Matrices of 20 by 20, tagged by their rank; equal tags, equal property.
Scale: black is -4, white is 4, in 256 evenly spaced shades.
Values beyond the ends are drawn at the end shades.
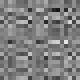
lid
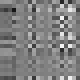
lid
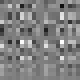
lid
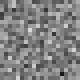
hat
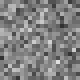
hat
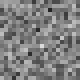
hat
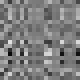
lid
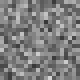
hat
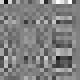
lid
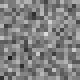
hat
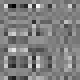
lid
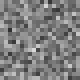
hat
